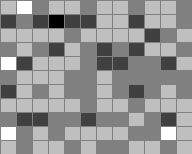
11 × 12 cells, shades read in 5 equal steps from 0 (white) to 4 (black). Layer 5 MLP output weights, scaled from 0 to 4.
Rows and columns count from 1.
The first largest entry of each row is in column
3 4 10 4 2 1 1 6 2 2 2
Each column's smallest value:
0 0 1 1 1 1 1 1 1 1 0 1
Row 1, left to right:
1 0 2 1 1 2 1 1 2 1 1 2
